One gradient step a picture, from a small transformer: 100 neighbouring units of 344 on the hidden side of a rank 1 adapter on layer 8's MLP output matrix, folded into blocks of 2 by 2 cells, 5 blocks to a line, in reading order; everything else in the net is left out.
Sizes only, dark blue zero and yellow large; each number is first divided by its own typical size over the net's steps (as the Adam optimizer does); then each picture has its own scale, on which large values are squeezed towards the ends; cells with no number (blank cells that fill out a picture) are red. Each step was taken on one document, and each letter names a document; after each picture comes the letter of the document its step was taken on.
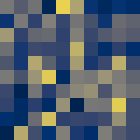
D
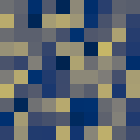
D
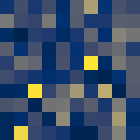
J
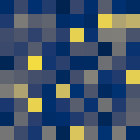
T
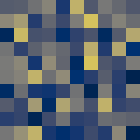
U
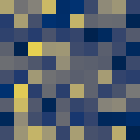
U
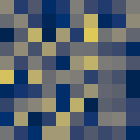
U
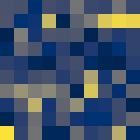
T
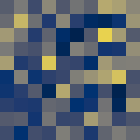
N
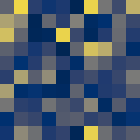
D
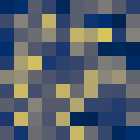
T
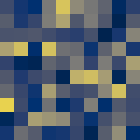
D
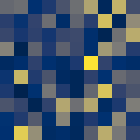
J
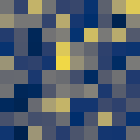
U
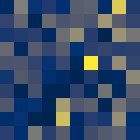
J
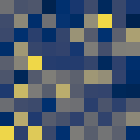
T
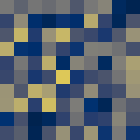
U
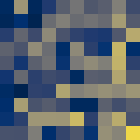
D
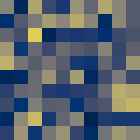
U
